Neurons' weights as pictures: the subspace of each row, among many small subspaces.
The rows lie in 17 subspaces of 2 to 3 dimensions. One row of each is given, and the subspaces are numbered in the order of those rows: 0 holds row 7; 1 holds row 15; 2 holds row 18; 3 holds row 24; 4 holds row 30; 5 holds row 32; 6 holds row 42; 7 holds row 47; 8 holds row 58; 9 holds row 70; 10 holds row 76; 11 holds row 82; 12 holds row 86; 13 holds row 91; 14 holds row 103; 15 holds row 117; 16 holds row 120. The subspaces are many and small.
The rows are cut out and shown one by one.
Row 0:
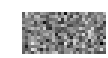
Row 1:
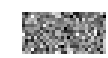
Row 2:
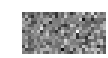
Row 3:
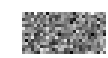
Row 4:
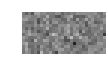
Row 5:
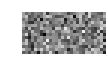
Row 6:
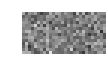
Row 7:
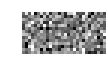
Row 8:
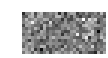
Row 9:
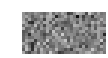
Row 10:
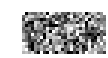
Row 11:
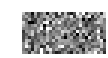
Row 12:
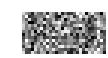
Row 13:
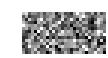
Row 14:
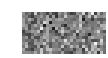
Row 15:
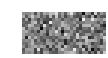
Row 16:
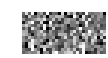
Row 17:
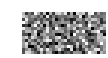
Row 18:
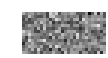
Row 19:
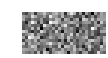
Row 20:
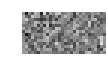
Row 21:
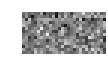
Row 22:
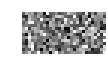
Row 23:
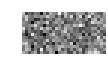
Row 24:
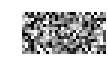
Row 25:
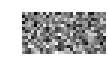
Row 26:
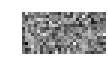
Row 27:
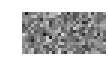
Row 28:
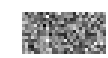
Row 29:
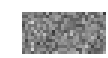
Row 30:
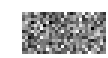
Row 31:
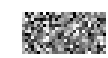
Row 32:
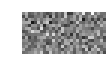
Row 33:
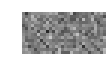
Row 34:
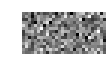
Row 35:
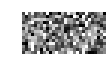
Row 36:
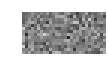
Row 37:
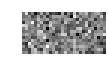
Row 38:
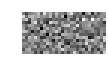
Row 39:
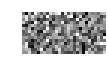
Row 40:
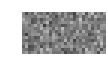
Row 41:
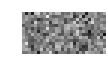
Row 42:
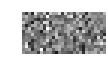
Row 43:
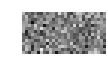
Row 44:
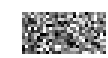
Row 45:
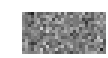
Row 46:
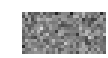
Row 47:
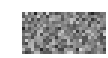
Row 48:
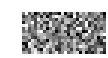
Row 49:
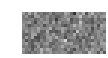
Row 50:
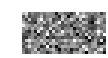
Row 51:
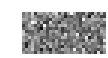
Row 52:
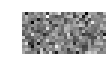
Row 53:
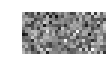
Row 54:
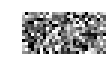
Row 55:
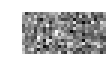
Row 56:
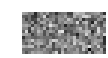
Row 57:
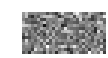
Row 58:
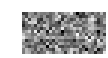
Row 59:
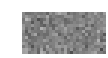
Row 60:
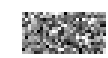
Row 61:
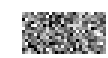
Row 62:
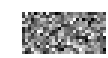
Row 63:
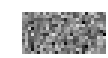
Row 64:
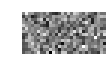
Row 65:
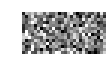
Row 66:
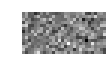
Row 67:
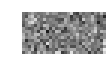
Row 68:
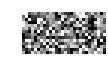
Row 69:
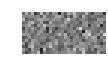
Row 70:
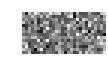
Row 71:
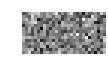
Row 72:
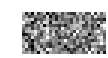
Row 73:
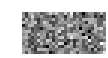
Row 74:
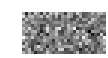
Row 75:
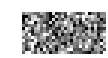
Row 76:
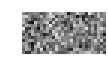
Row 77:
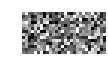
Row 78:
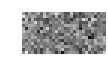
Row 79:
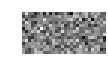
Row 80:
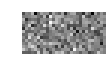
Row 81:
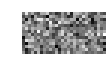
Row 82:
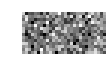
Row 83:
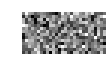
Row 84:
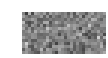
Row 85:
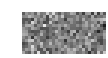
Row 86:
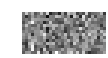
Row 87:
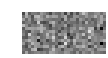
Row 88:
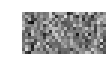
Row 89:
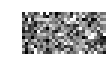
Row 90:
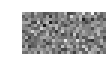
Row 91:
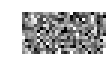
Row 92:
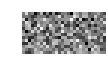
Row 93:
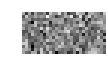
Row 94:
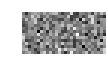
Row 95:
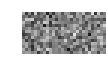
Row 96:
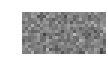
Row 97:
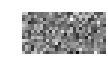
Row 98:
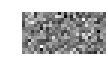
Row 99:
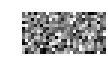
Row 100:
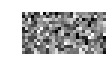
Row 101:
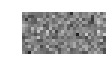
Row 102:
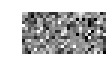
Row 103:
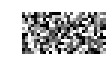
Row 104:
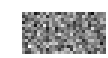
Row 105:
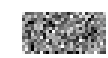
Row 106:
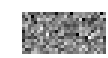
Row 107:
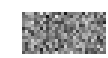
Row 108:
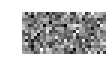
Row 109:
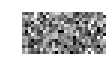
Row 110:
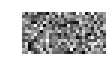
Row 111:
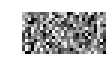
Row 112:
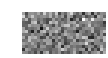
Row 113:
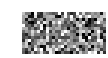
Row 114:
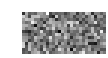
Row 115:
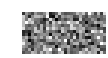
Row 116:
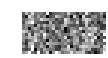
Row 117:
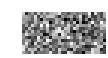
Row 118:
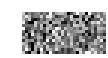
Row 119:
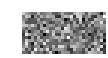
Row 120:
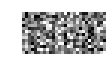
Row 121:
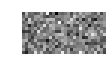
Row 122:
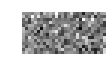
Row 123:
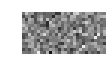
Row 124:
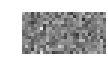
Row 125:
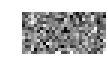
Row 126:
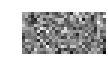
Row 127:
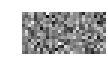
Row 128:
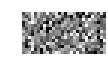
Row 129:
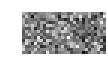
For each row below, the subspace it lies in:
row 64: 14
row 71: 6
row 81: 11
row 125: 13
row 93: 12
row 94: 13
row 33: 13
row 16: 6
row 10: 10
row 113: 9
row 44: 15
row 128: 6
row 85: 3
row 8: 9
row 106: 0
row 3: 7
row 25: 5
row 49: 7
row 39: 6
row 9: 10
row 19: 4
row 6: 2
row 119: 15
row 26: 11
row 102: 9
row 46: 0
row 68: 8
